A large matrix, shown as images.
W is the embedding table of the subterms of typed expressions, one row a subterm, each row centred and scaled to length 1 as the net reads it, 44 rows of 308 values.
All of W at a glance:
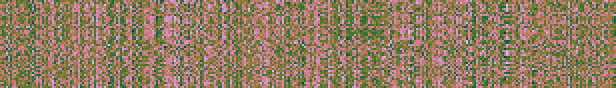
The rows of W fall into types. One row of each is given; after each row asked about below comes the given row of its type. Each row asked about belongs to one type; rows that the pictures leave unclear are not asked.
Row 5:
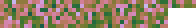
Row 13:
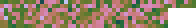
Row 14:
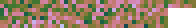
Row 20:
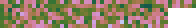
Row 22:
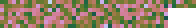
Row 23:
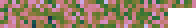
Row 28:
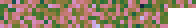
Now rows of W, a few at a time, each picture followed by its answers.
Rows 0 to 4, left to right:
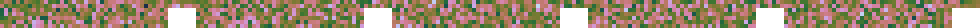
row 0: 14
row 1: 22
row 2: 23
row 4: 13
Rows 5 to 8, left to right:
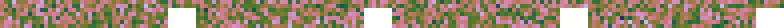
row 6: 20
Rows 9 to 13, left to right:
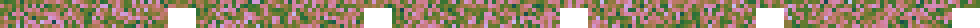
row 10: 20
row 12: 5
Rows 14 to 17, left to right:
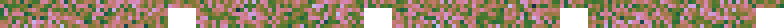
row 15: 5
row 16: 5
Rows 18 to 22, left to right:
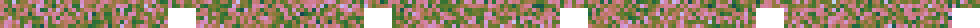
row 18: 5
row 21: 28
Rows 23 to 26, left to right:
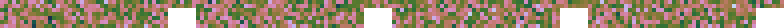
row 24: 28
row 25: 13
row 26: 22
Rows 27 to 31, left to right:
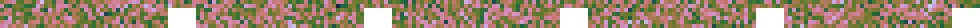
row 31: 13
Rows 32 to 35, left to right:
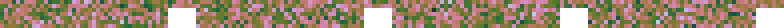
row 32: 28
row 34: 5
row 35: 20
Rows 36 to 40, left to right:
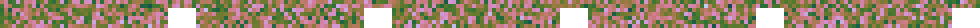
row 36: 20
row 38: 20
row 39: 28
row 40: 22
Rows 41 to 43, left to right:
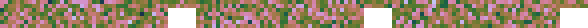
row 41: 23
